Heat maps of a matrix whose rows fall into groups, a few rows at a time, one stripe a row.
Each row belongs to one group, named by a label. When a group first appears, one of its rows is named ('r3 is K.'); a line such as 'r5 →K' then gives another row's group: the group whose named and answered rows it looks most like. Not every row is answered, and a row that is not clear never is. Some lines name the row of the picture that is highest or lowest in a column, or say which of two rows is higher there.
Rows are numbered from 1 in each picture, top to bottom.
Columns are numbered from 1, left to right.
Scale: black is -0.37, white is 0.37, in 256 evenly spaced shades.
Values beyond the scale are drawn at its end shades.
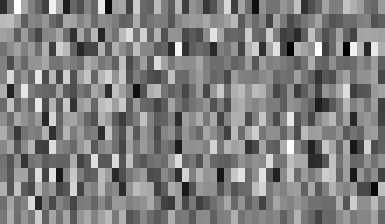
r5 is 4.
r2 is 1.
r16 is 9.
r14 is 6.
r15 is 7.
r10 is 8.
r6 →9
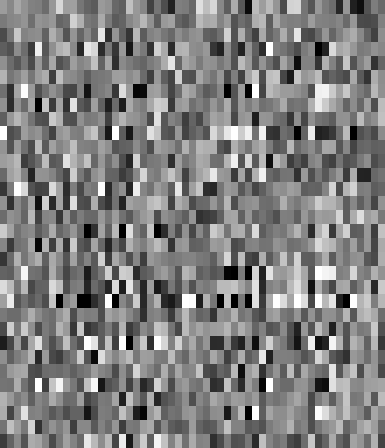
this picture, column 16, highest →22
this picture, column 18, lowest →17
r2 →6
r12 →1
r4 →4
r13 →6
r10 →1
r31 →7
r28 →4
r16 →7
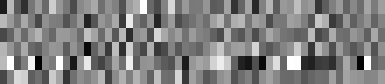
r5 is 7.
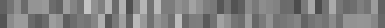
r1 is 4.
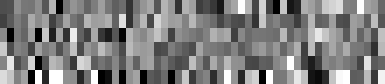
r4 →6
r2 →4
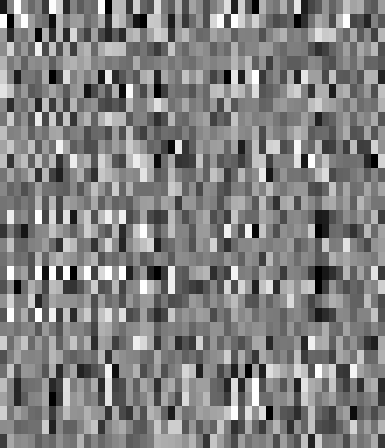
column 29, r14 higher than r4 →No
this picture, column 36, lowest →27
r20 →9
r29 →8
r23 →9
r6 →8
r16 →9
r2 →1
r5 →1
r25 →6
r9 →9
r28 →8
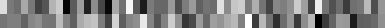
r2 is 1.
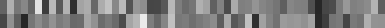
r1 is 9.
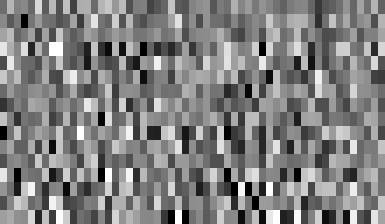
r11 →7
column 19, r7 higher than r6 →Yes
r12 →4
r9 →8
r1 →9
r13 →8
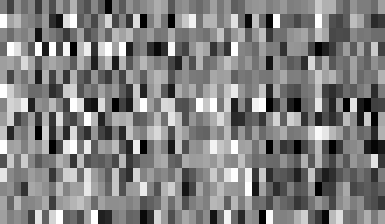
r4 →9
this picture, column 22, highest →10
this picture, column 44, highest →16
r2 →1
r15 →1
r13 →1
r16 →4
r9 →7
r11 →1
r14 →1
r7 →1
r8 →6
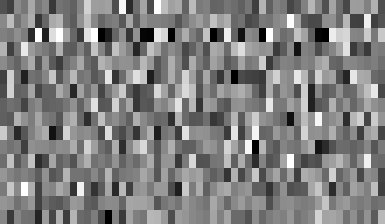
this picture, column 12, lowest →3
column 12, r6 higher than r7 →No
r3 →4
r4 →1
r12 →7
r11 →1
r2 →7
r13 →8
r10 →8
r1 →4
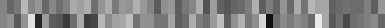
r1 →6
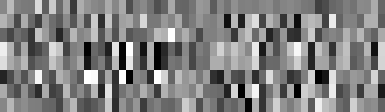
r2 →8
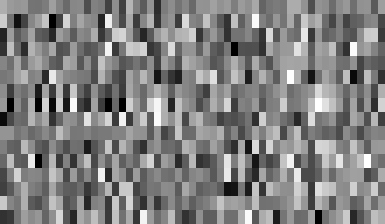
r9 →4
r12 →7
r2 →8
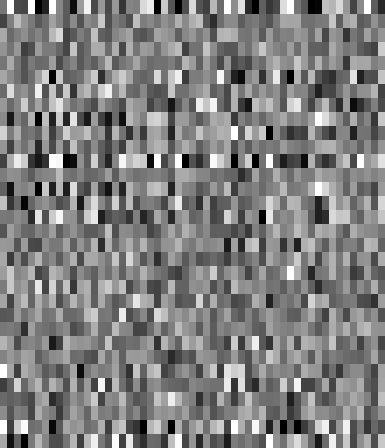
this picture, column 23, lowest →1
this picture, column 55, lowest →1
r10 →1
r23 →4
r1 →7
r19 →6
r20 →7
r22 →6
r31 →1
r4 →6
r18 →8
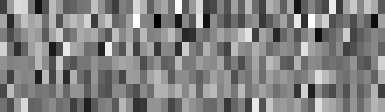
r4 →8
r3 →1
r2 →6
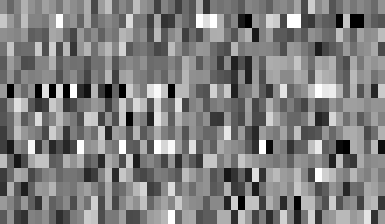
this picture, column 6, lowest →7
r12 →8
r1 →6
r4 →9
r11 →4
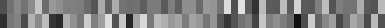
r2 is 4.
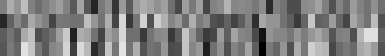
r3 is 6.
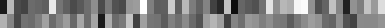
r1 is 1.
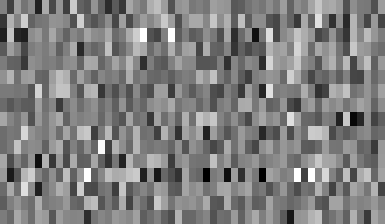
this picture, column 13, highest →13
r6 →7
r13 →6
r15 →4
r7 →4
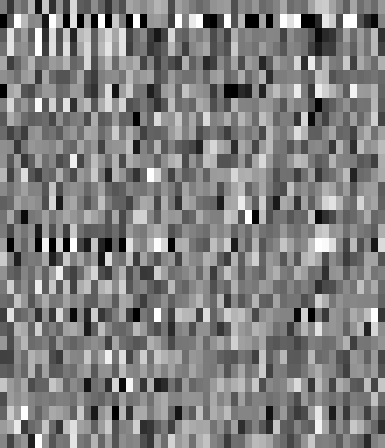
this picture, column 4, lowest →16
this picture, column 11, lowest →23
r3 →9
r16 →1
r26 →4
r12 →6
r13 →1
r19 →8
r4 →9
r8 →9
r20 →4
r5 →6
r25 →1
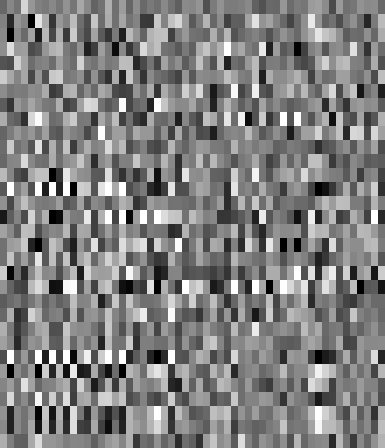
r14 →9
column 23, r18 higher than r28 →Yes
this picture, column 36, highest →18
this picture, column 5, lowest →2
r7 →8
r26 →9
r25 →8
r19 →9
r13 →8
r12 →6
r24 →8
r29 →9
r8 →4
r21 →8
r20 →6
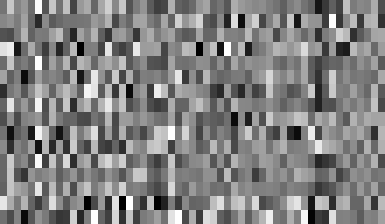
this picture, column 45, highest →10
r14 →9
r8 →9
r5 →9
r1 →9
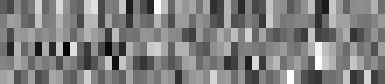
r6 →7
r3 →1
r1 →4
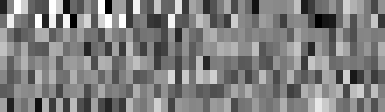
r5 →6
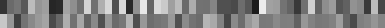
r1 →4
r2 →8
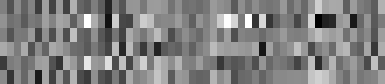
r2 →1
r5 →4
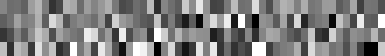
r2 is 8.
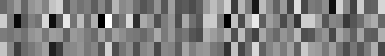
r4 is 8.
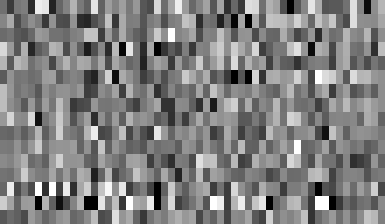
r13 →6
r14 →9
